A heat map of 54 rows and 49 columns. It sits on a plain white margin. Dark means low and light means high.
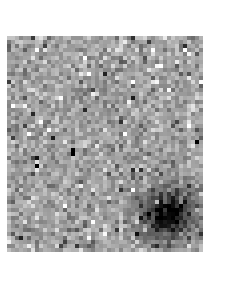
Dips: one, in the bottom right. Stripes: none. Average level on the scale: 60%. Histogram: skewed, a long tail of low values. Ninth with the lowest average: bottom right.
